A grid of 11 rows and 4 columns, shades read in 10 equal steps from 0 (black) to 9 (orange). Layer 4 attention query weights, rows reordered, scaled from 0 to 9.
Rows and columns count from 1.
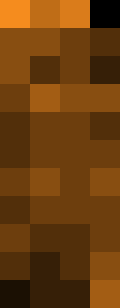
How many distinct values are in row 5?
2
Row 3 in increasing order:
2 3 4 5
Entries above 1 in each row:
3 4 4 4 4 4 4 4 4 4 3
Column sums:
44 45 45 41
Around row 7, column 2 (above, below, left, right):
4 4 4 4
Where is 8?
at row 1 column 3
